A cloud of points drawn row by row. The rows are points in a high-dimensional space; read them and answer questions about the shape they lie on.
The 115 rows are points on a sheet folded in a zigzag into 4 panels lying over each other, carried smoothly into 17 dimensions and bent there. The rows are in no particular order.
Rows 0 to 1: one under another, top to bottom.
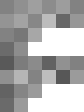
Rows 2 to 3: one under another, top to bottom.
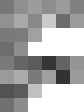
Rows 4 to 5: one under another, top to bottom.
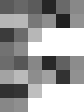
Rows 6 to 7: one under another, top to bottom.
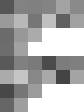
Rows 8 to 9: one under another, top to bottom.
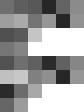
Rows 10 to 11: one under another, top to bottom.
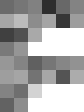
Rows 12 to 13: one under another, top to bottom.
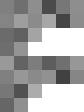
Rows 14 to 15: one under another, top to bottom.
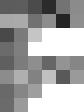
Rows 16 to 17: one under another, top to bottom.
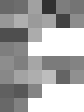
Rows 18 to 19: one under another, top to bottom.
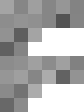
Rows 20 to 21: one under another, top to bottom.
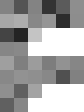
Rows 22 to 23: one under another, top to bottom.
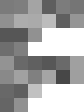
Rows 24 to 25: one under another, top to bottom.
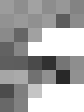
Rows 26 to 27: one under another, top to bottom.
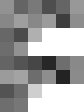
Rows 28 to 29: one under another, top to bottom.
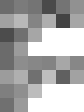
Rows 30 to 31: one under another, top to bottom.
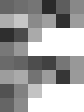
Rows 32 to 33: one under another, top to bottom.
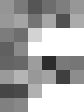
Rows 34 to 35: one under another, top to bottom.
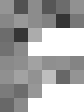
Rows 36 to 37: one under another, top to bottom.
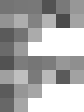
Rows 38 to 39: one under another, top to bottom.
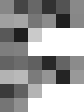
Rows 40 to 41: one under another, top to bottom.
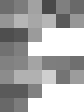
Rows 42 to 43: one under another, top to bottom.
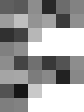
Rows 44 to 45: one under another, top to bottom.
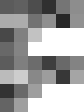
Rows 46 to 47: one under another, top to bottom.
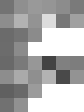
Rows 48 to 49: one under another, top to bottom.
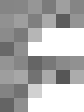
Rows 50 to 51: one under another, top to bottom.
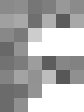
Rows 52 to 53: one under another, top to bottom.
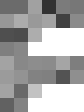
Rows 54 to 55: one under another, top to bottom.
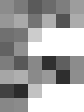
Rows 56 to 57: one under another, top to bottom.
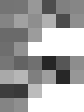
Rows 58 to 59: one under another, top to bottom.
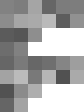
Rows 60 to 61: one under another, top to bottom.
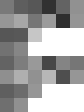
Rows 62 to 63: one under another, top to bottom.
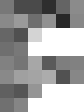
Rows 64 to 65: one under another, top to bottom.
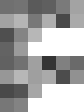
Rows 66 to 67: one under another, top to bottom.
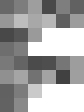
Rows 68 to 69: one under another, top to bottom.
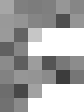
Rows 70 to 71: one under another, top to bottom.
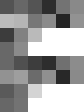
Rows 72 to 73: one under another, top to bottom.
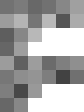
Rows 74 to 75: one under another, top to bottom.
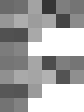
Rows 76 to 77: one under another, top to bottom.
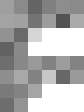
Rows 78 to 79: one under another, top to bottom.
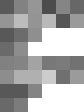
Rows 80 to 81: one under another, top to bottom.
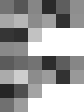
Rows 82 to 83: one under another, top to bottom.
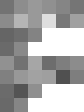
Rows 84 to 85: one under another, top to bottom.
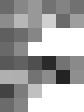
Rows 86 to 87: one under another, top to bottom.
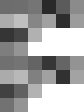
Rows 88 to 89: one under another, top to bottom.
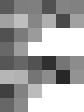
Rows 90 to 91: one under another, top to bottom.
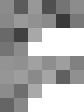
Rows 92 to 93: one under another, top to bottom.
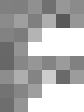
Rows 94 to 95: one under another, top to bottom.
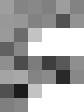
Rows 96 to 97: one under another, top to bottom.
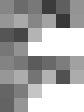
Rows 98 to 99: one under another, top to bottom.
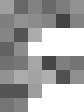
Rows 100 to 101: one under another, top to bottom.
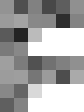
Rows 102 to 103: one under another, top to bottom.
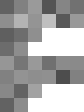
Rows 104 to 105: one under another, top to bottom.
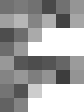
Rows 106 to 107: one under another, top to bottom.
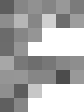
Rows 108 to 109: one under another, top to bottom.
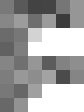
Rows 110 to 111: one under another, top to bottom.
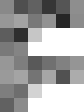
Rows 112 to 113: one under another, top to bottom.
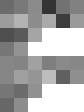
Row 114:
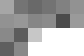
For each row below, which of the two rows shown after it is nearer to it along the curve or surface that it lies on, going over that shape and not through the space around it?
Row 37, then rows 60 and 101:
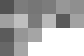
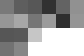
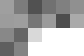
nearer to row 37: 101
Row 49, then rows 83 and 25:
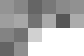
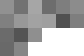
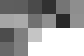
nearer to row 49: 25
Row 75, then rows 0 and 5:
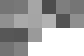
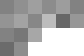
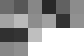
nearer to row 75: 5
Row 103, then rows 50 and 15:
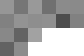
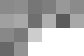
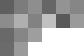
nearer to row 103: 15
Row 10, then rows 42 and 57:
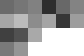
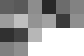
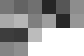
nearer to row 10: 57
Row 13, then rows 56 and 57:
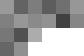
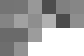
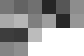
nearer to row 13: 56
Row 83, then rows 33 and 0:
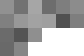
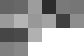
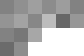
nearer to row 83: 33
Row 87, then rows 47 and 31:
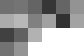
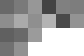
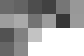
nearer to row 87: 31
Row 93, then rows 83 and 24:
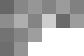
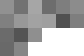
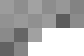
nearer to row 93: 24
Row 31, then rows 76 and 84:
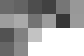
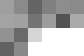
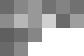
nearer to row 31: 76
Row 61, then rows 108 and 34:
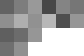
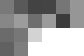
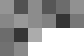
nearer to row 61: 34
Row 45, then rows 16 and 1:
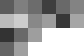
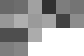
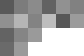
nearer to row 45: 1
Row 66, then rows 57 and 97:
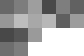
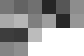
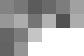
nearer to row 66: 57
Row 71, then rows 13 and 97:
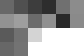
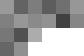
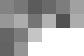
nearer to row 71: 97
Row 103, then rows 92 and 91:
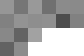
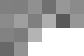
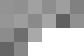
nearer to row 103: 91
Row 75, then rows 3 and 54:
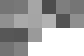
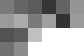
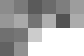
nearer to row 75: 3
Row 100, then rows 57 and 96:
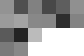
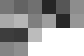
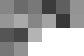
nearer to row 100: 57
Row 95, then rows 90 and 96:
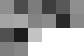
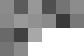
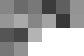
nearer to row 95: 90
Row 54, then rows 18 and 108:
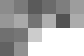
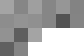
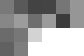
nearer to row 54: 108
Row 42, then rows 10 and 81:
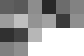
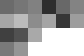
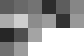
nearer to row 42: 81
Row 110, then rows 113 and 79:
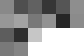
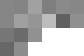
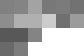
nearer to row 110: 113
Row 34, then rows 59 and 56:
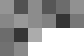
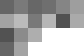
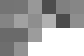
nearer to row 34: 56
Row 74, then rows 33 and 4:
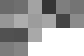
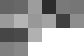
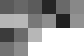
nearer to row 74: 33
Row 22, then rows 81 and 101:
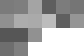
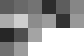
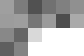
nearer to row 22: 81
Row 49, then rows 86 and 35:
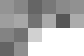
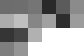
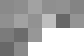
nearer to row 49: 35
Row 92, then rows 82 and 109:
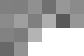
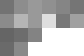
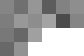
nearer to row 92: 82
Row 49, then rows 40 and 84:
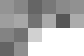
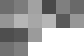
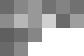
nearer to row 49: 84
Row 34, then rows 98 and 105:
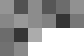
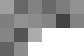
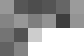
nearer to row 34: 98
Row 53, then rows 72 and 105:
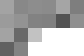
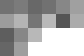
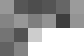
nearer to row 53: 105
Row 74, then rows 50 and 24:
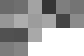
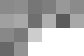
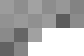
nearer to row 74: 24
